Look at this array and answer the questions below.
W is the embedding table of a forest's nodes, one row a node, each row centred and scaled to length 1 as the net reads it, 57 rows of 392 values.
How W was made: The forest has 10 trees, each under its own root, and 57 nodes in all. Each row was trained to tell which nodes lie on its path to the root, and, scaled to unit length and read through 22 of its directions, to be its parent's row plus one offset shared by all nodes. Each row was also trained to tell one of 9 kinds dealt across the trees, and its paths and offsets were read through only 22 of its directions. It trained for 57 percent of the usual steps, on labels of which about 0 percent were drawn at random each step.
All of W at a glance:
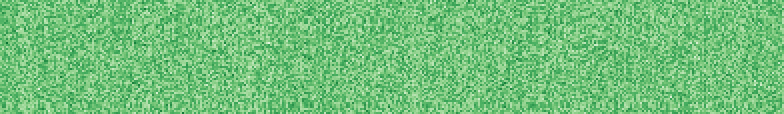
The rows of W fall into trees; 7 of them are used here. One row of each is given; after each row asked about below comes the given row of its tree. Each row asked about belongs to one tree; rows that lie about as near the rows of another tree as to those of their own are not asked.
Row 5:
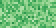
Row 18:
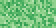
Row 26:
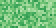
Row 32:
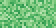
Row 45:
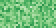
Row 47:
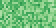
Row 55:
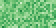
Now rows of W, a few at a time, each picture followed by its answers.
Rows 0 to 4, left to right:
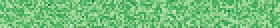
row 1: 45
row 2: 47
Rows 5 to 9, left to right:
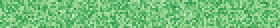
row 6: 55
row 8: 18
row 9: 45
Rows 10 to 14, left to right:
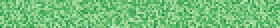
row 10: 45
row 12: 18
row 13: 47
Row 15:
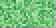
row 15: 45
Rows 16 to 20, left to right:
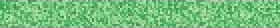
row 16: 45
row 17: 26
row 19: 45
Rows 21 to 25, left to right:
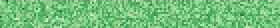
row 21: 55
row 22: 45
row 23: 47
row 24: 47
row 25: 26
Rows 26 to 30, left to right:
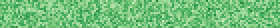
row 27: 5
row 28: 55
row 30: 5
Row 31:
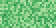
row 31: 32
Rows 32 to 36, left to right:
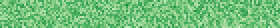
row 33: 26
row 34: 32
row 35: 18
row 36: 18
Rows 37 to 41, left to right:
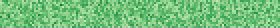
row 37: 55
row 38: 45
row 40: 55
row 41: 47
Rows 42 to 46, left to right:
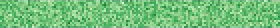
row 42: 55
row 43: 45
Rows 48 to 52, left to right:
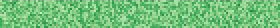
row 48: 55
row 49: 5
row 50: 5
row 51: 26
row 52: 55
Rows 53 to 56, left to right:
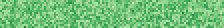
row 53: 55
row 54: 32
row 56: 26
